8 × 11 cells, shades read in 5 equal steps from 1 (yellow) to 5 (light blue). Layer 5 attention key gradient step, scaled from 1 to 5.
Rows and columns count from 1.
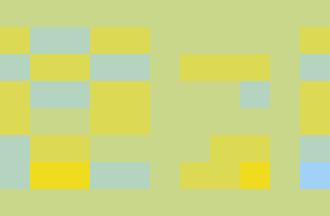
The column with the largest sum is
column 11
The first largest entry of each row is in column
1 2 1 2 2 1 11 1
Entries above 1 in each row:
11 11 11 11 11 11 8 11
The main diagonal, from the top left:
3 4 2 2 2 3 2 3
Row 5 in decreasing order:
3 3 3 3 3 3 3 2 2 2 2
